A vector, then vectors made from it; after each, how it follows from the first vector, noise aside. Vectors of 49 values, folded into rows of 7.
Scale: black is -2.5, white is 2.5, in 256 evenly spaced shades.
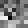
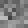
shrunk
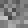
shrunk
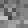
shrunk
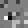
partly zeroed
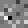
partly zeroed
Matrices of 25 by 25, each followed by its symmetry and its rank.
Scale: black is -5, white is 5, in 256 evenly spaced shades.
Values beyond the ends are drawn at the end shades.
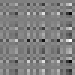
neither, rank one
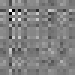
symmetric, rank two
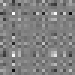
symmetric, rank two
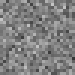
neither, full rank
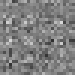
neither, rank five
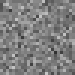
neither, full rank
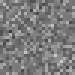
symmetric, full rank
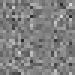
neither, rank five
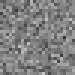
neither, full rank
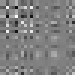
symmetric, rank two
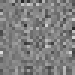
neither, rank five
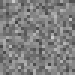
neither, full rank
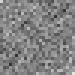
symmetric, full rank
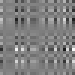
neither, rank one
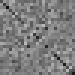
symmetric, full rank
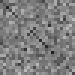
symmetric, full rank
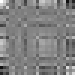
symmetric, rank two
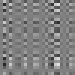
neither, rank one
